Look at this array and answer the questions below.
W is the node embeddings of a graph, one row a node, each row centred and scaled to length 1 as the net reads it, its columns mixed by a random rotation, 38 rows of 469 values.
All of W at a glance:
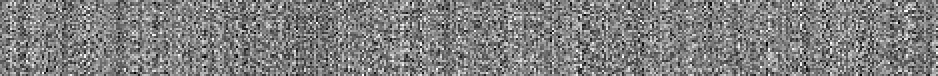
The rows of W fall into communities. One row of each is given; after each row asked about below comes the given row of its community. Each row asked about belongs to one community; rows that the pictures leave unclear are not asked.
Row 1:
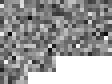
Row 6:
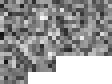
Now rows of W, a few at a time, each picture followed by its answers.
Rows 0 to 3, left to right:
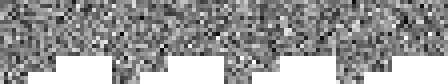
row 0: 6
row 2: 1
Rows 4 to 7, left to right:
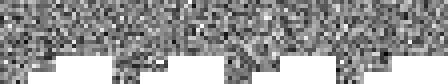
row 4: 1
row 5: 6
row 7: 1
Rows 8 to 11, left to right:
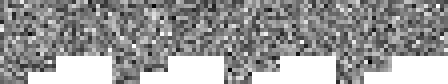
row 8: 6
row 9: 6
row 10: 1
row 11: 1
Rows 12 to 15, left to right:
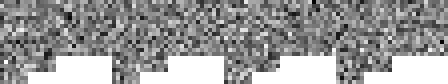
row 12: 1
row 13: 1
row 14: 1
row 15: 6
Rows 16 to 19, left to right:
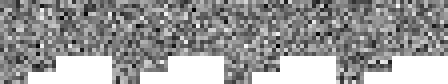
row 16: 6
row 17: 6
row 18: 1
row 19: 6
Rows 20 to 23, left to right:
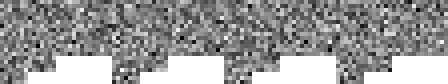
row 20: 1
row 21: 1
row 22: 1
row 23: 6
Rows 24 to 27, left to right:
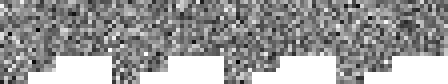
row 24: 1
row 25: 1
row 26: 1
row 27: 6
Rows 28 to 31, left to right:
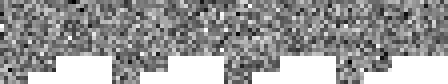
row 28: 6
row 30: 6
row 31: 1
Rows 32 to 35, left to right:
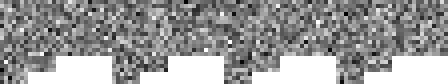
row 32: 1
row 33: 6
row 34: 6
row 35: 6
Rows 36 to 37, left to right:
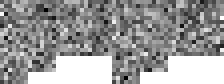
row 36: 1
